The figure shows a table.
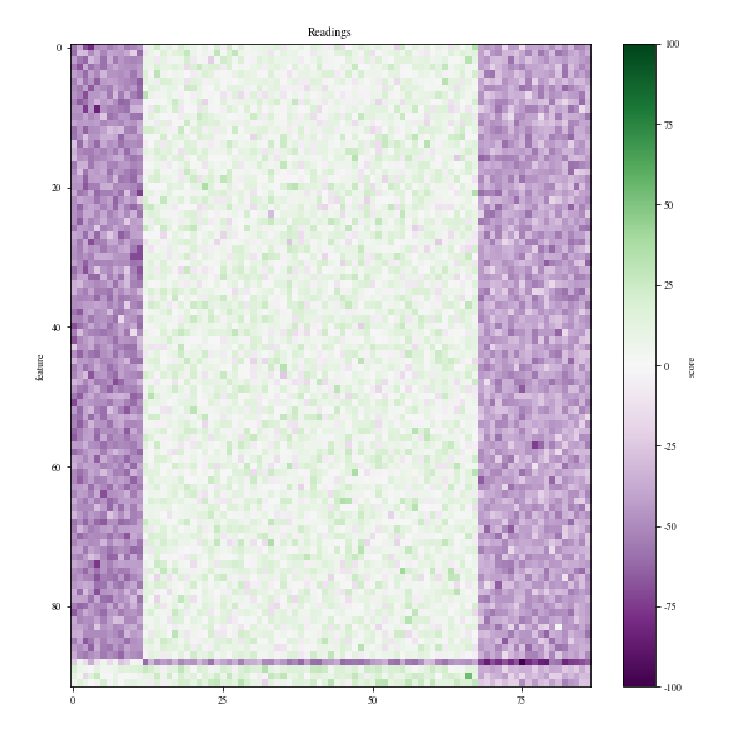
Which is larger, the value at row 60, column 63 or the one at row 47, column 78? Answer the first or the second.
the first
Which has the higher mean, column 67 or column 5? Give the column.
67
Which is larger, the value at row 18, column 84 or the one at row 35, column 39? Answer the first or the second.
the second
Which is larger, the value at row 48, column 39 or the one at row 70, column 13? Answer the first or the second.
the second
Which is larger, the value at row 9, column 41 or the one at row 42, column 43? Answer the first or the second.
the second
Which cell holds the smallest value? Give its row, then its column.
88, 75
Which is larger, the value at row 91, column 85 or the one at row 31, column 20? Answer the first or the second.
the second
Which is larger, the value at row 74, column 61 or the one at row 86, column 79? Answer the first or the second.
the first
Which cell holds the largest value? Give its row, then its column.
90, 66
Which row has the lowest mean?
88
